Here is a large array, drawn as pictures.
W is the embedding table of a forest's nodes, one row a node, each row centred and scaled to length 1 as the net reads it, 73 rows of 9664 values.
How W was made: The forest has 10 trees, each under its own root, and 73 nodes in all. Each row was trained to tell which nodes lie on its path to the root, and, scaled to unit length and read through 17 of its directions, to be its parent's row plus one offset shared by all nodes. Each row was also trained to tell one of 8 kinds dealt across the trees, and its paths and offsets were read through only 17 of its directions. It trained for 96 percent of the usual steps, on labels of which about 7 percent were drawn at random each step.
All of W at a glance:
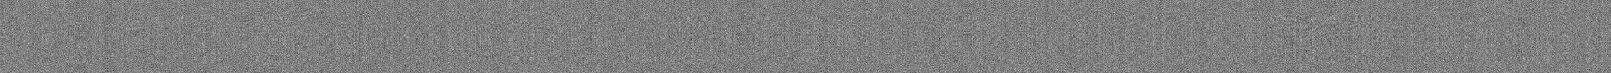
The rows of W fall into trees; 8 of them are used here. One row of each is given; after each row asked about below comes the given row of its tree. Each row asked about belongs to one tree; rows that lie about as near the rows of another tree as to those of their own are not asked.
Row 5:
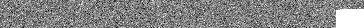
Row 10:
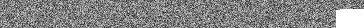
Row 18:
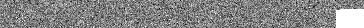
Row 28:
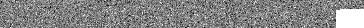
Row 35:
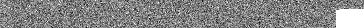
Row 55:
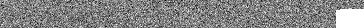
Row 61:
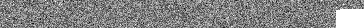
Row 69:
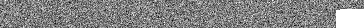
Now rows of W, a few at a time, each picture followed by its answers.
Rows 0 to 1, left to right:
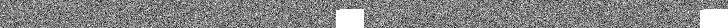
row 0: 28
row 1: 10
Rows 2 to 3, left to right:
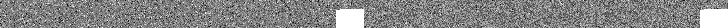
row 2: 28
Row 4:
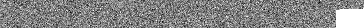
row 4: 35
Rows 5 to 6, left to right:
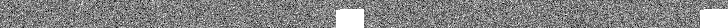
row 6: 35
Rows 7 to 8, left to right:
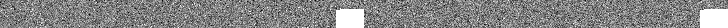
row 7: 28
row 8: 69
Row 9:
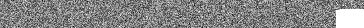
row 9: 61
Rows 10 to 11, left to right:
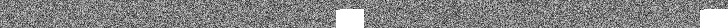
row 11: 55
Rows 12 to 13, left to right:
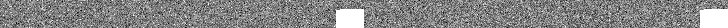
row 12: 28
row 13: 35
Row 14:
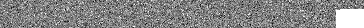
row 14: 18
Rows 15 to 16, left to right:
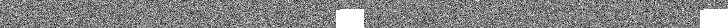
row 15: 69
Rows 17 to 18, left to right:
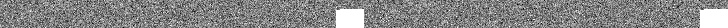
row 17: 18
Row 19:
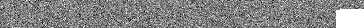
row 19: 18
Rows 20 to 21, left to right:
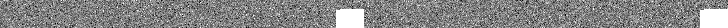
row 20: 5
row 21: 28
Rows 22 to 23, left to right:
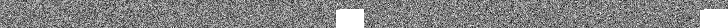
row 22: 55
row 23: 61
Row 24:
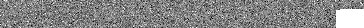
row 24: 28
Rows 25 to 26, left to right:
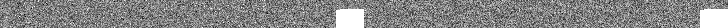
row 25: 35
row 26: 55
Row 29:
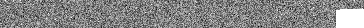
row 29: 5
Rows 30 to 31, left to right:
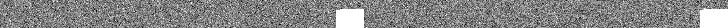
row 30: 5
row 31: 10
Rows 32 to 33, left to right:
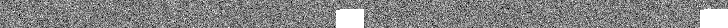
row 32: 18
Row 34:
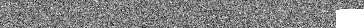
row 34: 35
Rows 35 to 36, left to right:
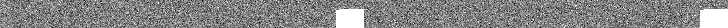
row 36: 5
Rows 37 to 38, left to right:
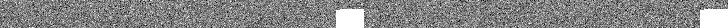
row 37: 5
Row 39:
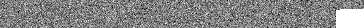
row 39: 28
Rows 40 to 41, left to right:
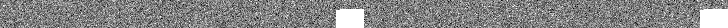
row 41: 35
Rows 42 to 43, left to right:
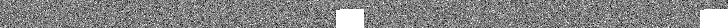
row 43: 28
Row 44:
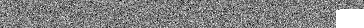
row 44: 35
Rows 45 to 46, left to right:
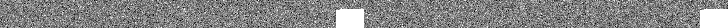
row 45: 5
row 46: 61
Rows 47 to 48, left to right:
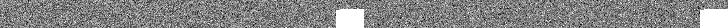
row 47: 10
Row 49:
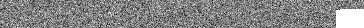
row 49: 61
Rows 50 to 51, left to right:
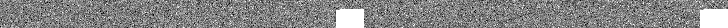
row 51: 18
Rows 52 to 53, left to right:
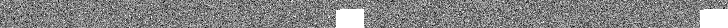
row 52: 5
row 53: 35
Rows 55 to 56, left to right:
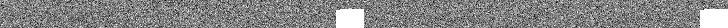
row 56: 61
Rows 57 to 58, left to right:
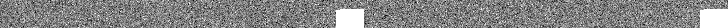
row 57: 5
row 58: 5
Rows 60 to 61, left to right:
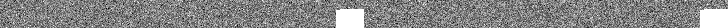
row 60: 18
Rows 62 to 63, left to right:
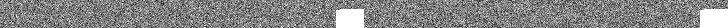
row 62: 18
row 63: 10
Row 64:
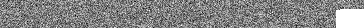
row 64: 69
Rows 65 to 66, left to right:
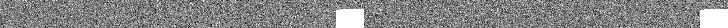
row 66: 69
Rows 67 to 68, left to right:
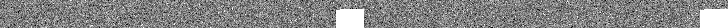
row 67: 28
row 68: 5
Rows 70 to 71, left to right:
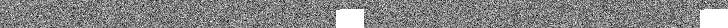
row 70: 28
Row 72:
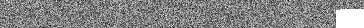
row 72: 55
